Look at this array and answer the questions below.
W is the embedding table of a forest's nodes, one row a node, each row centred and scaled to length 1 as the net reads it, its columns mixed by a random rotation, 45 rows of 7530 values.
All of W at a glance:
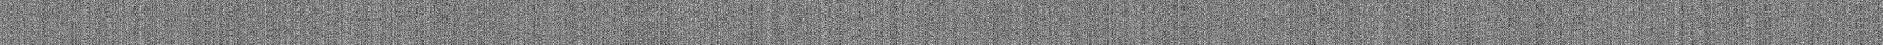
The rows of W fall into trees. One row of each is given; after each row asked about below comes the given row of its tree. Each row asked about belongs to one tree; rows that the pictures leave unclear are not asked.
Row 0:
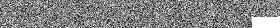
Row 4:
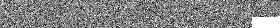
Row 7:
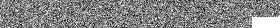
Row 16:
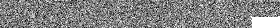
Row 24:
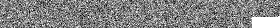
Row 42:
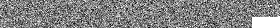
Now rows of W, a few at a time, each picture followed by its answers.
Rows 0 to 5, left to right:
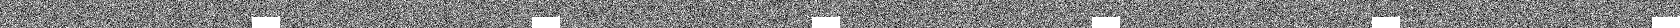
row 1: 24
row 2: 0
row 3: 16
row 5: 42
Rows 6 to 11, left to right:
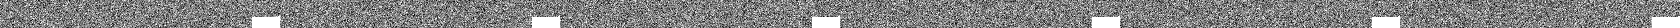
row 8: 24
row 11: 16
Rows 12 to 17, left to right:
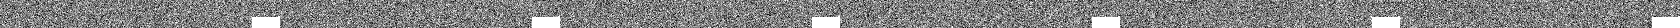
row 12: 16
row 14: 24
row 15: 0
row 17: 0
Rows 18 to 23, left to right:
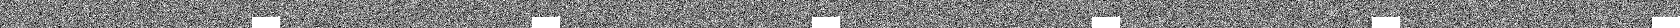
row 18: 4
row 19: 4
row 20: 4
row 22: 0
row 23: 42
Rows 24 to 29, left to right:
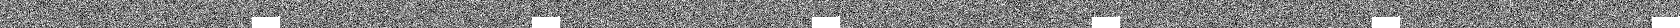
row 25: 4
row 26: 24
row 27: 7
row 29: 0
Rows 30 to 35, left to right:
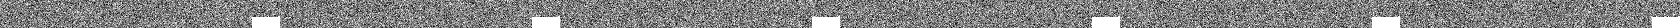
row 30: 16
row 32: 24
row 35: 16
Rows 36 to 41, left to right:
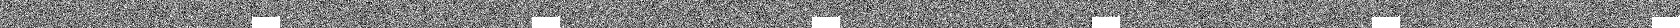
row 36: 4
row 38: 7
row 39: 42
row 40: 24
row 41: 24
